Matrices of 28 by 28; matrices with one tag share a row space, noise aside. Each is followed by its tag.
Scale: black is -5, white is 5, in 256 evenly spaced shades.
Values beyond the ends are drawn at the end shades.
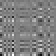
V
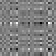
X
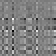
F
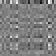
X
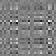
X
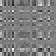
V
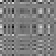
V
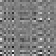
V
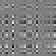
F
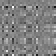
F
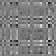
X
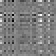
V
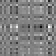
X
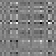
X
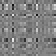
F
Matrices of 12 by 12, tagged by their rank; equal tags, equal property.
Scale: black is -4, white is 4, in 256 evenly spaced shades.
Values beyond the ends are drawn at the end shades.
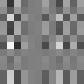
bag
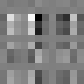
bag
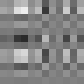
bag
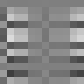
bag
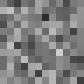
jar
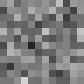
jar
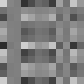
bag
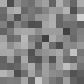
jar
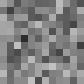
jar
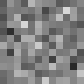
jar
